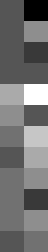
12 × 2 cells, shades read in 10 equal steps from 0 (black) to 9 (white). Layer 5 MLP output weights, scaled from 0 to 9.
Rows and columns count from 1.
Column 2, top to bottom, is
0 5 2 3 9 3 7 6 5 2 5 4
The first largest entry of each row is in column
1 2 1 1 2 1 2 2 2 1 2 2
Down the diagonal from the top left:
3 5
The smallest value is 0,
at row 1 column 2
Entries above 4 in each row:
0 1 0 0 2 1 1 1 1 0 1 0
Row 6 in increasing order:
3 5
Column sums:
45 51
